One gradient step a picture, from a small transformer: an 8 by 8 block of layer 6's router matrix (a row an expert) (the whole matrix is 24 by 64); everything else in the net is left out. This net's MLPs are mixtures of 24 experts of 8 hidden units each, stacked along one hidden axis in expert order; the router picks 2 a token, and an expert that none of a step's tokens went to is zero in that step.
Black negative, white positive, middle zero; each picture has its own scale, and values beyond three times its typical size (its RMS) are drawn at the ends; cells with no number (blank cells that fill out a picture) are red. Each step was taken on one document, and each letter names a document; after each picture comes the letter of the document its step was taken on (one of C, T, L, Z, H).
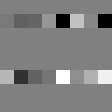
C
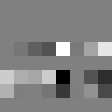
C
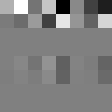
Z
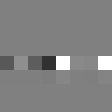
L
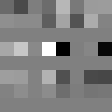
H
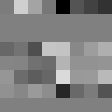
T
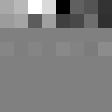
Z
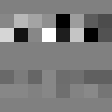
H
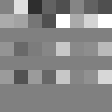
Z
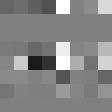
L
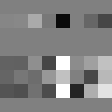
C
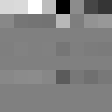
H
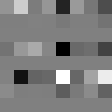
T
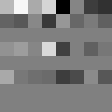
H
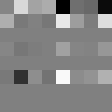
Z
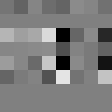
L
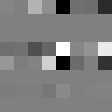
L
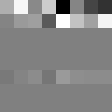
Z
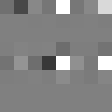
L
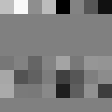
C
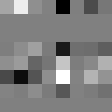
T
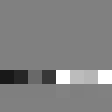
C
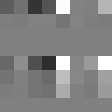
C
